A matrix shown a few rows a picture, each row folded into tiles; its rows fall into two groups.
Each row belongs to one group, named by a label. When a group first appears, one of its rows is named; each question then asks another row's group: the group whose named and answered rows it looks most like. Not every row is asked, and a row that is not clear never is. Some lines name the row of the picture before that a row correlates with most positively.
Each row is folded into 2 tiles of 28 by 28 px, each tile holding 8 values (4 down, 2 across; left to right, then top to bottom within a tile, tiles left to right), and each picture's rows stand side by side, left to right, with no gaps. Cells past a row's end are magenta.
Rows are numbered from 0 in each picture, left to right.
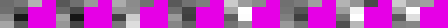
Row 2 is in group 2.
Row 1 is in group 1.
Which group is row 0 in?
1
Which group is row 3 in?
1
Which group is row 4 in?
2
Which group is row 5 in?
1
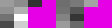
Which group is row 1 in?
1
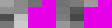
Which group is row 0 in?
2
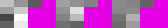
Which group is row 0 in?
2
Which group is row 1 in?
2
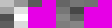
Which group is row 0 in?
2
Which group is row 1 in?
1
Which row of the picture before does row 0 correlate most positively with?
0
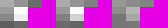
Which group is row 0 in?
2
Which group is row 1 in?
2
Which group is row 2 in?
2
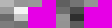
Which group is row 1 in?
1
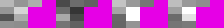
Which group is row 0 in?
2
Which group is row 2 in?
2
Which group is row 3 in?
2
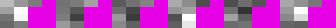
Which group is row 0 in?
2
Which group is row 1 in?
1
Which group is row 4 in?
1
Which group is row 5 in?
2
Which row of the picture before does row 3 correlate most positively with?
2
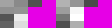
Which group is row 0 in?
2
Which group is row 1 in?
2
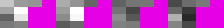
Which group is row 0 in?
2
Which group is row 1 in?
2
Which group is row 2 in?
1
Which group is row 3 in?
1
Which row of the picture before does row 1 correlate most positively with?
1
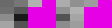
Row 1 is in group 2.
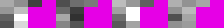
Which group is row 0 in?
2
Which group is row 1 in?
1
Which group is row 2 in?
2
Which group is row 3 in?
2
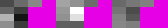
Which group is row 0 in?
1
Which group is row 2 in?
1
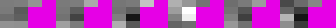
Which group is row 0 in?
1
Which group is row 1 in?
1
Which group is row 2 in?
1
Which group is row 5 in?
1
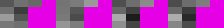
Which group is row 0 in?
1
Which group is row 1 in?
1
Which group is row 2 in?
1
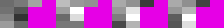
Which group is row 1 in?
2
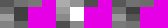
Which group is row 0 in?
1
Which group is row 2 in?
1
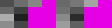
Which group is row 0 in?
1
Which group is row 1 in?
1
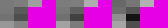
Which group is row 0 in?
1
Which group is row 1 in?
1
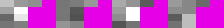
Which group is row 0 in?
2
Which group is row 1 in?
1
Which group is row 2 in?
2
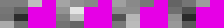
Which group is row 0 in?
1
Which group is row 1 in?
2
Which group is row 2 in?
2
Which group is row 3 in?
1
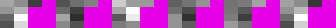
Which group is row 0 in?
2
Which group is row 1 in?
1
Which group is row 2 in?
2
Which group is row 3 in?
1
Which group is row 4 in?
1
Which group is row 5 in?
2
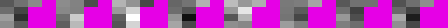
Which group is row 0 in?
1
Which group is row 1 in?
2
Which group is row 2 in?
2
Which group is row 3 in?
1
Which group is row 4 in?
2
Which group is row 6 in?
1
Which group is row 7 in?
1
